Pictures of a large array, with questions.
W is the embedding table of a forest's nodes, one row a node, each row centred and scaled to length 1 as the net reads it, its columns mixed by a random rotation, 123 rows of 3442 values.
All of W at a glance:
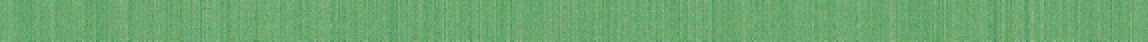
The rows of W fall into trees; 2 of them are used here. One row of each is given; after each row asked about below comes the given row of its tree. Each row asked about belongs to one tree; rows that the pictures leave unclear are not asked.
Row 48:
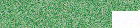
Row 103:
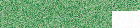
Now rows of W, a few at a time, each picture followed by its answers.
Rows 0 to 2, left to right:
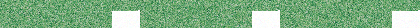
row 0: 48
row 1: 103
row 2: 48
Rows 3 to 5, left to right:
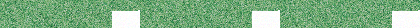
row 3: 48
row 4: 48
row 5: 48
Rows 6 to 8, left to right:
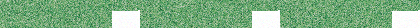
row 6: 103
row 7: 48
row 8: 48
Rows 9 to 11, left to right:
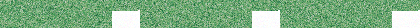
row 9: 103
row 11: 48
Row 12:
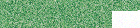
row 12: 103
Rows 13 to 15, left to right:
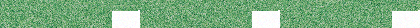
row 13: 48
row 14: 48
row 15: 48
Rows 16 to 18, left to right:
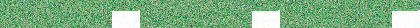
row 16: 48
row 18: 103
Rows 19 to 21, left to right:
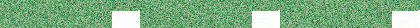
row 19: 48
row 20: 48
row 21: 48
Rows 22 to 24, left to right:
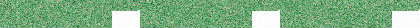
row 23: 103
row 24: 103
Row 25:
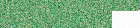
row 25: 48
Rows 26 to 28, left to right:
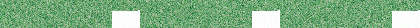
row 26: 48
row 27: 103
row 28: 48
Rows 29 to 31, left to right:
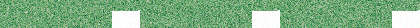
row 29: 48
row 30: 103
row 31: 48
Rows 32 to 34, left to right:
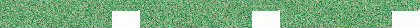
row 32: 48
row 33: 48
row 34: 103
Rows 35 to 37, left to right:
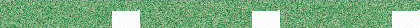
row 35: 103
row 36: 48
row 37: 103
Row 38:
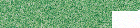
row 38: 103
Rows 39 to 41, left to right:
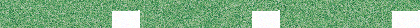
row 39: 48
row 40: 103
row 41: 48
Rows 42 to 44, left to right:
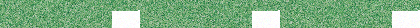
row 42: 48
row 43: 103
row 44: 103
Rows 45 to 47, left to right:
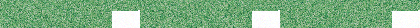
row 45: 48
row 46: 48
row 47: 48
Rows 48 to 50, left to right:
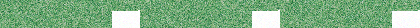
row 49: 103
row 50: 103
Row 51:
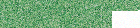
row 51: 103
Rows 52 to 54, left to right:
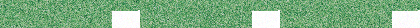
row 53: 103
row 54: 103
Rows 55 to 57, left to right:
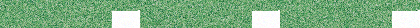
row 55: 48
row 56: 48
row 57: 103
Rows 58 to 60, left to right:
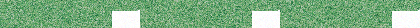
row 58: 103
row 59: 103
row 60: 103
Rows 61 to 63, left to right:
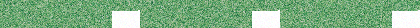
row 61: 48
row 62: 103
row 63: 103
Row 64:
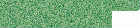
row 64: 48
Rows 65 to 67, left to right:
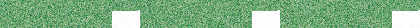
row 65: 48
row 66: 48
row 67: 48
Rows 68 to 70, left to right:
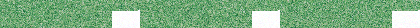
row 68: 103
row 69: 103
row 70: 103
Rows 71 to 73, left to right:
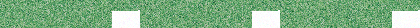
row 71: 48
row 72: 48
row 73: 48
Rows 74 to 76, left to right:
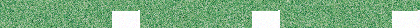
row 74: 48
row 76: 103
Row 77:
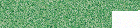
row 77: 48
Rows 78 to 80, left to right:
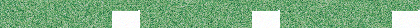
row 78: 48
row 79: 48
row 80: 48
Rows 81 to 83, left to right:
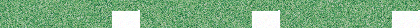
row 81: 48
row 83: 48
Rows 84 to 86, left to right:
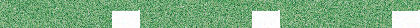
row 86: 103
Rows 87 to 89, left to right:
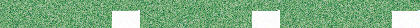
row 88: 103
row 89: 48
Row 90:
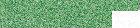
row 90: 103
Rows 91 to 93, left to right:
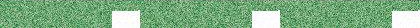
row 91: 48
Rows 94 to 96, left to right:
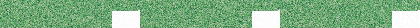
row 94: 48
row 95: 103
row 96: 103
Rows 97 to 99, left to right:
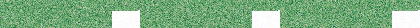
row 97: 103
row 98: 48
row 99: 103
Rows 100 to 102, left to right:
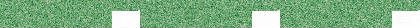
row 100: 48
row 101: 103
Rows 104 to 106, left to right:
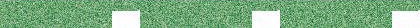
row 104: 103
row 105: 48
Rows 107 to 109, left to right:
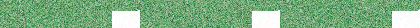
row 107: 103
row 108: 48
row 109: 103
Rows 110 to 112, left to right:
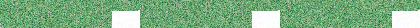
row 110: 48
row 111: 48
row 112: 103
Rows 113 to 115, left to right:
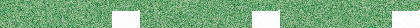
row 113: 48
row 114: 48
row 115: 103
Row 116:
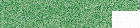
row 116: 103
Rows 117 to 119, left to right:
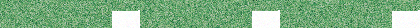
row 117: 48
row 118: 48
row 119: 48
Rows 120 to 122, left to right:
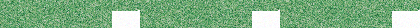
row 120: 103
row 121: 103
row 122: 103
